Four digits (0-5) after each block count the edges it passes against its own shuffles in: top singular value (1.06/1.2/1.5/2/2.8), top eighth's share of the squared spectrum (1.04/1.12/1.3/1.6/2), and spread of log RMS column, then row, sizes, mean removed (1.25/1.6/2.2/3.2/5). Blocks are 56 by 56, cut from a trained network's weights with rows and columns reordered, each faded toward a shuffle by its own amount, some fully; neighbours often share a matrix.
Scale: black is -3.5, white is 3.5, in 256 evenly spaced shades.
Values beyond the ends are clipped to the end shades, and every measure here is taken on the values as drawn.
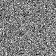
0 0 0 0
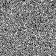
0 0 0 0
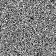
0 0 0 0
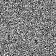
0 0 0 0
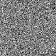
2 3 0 1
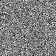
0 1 0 0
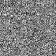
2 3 0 1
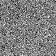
1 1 0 0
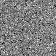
0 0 0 0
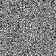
2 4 2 1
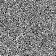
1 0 0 0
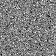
1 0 0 0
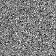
0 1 0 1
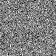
0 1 0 0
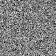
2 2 0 0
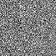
3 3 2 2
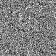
1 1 0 0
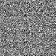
3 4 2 1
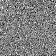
2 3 0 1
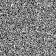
1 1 0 0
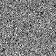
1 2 0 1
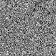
2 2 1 1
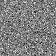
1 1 0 0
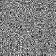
2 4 2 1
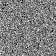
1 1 0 0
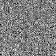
2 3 1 1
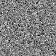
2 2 0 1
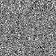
2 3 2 1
